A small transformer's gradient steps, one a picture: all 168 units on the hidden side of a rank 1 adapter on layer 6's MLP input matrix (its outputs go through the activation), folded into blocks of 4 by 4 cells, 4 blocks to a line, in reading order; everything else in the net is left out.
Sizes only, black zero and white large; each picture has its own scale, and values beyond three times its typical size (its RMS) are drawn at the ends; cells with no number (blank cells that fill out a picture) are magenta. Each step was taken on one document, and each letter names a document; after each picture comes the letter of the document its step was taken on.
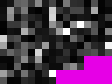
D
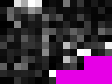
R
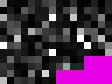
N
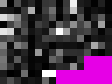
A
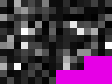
A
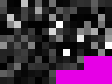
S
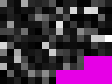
S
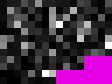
D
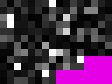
S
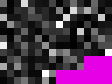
S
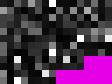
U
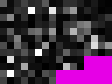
A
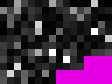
U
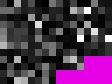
U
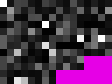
N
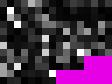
R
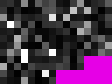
S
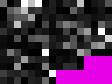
R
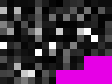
U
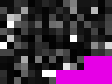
D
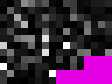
R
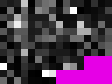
A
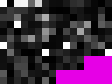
R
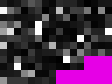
U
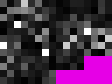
R
